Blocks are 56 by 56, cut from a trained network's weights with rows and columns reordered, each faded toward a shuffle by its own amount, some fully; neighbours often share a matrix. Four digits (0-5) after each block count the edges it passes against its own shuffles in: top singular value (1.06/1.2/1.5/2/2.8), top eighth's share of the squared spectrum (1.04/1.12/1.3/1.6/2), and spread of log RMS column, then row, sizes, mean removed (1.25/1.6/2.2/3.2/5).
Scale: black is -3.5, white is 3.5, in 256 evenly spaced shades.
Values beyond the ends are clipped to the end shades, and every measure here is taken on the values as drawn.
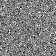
0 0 0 0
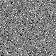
0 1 0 0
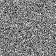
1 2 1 0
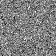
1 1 0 0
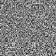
3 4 1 2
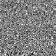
2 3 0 2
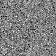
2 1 0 0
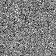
0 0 0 0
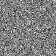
2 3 1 1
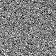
0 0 0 0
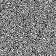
0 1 0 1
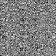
3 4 1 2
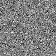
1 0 0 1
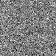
0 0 0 0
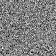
1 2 0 1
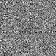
2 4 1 2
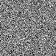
1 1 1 0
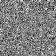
2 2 0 1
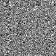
2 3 2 1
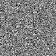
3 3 1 1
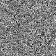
1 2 0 0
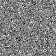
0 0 0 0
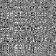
3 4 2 3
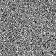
1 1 0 0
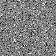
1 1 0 0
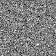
1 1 0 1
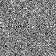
2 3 0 1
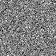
1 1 0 1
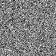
2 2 0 1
